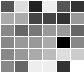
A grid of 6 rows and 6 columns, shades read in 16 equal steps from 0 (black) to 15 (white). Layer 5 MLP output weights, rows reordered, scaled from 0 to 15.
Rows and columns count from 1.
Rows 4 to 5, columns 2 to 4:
9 9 10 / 9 10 11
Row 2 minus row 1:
5 -3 2 -10 -2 6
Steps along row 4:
up same up down up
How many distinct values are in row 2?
4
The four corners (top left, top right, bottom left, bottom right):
5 3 8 15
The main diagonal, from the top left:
5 10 7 10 13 15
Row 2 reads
10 10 4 4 3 9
